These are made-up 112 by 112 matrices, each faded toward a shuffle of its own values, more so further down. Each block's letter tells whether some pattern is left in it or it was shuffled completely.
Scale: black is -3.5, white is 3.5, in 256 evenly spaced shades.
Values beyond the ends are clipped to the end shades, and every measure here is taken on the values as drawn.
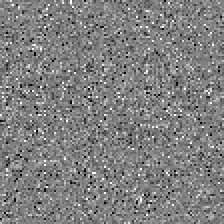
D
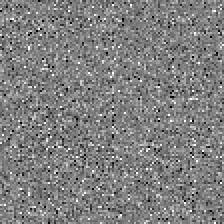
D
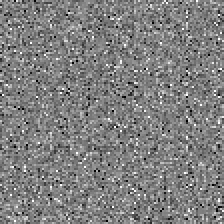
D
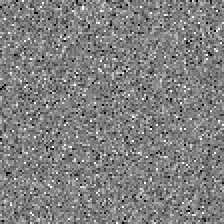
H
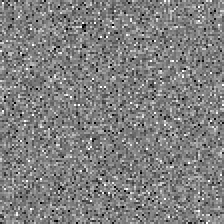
H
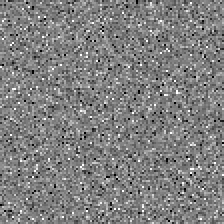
H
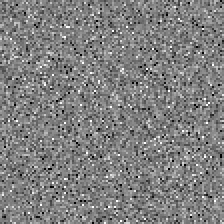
H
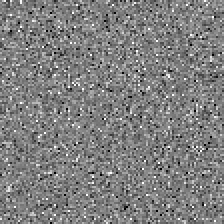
D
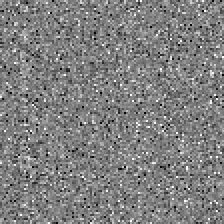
D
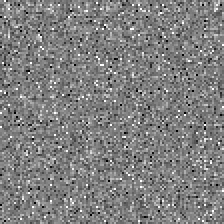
D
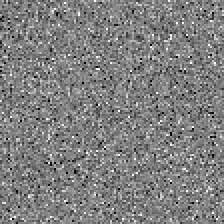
D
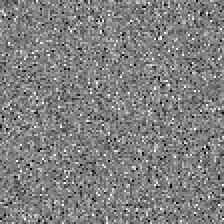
H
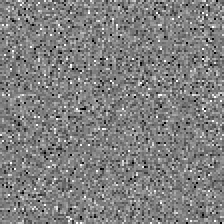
D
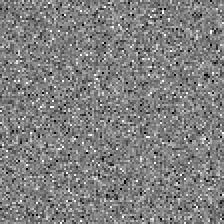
H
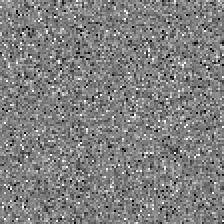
D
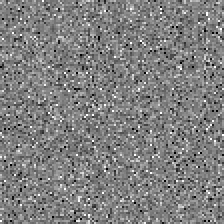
D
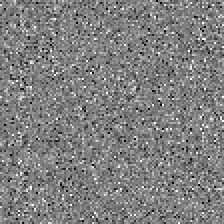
D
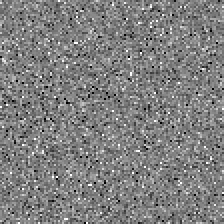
H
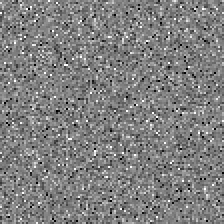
H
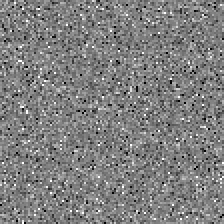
H
